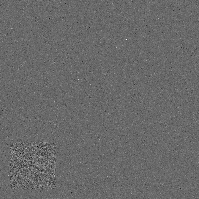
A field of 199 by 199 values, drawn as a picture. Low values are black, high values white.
A few values lie far out on both sides of the bulk. The halves do not mirror each other. No regular stripes run through it. No overall slope runs across the table. An odd patch, rougher than its surroundings, sits in the bottom left. Values change most from cell to cell in the bottom left.
